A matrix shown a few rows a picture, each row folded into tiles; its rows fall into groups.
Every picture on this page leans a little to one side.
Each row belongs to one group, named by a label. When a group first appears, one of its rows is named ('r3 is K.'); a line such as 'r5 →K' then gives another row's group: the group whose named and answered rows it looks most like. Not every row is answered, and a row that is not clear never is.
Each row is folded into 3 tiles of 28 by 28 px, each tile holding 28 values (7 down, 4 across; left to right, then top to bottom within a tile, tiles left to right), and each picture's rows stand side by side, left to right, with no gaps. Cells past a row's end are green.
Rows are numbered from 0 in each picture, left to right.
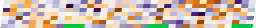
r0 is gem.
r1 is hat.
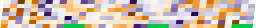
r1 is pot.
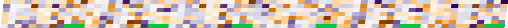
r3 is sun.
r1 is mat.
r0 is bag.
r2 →bag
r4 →mat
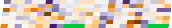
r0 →pot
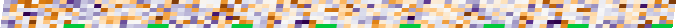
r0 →gem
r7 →bag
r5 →pot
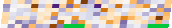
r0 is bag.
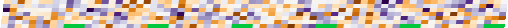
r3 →pot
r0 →gem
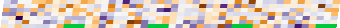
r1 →mat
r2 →bag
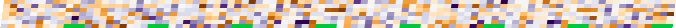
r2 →bag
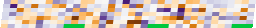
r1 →mat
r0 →sun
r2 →hat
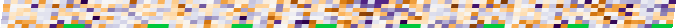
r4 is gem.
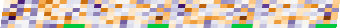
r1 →sun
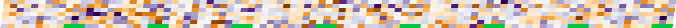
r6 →sun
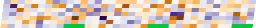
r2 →hat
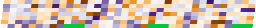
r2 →mat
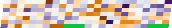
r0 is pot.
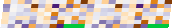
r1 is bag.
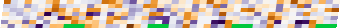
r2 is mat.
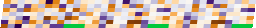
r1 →mat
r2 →mat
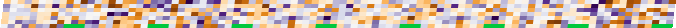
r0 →bag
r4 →sun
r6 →mat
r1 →gem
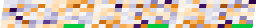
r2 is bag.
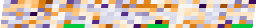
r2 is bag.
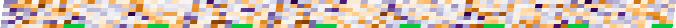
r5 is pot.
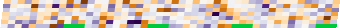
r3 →sun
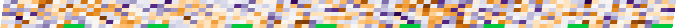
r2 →gem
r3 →mat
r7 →mat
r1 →gem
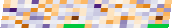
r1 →sun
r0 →hat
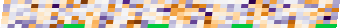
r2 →gem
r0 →bag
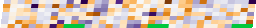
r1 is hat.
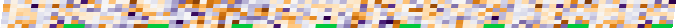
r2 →gem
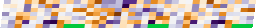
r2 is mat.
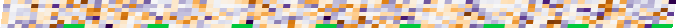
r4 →pot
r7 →hat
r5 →pot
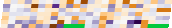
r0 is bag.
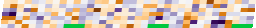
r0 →hat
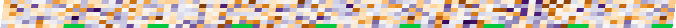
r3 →pot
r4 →sun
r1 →hat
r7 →sun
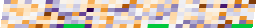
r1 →pot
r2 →bag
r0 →pot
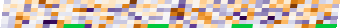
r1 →pot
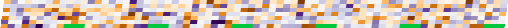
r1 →pot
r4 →sun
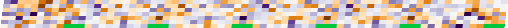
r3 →sun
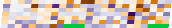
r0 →bag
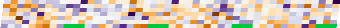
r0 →gem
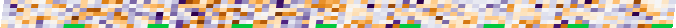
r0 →sun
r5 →gem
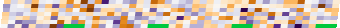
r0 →bag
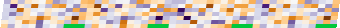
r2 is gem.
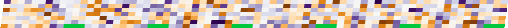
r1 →gem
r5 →mat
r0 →pot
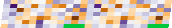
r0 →sun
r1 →sun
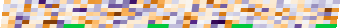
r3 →hat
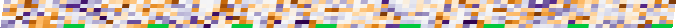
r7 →bag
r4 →pot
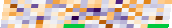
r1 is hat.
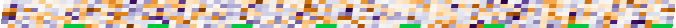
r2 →hat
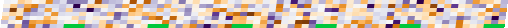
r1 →hat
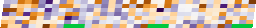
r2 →bag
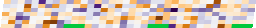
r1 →sun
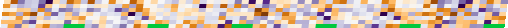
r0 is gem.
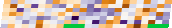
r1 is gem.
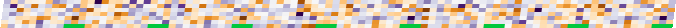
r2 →sun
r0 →sun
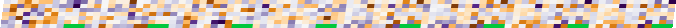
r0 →gem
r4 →bag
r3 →sun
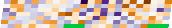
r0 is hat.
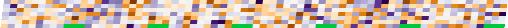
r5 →pot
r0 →sun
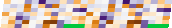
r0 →mat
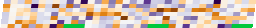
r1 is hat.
